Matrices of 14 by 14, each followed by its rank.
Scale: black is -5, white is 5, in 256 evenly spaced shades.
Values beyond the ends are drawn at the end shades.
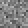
full rank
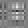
one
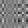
one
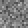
full rank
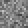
full rank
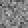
full rank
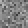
full rank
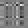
one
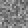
full rank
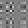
one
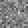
full rank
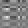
one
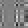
one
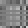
one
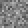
full rank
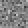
full rank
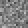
full rank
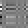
one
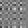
one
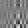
one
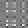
one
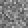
full rank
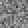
full rank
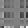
one
